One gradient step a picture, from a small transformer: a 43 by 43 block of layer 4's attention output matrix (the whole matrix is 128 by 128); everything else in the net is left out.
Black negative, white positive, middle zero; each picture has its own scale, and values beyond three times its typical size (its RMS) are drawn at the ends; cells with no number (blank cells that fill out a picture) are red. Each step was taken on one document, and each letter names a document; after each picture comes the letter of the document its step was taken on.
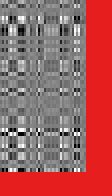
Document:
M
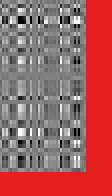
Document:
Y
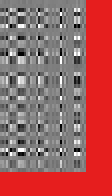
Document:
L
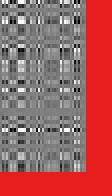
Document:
M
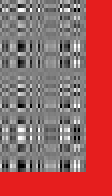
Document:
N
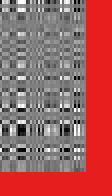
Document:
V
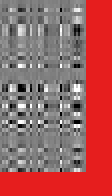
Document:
Y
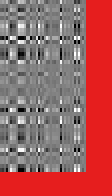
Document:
L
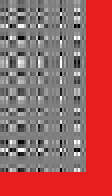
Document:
L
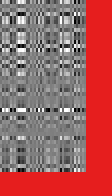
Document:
V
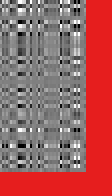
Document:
Y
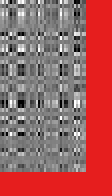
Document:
M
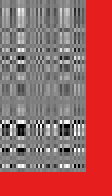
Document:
V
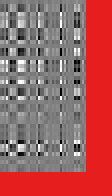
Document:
L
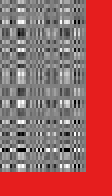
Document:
V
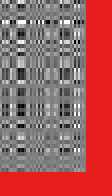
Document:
V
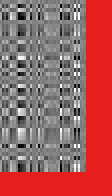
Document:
N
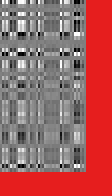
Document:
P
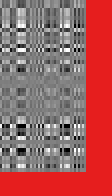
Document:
V
